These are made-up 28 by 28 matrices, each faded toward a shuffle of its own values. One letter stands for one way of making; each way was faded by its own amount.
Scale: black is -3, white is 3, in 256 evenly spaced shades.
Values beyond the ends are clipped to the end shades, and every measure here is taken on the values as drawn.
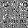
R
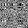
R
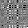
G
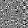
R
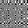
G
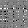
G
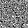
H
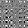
G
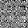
R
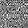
R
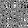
R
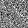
H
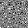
R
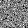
H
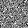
H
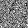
H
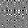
G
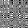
G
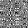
R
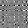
G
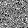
H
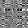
G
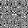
R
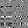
G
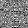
R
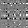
G
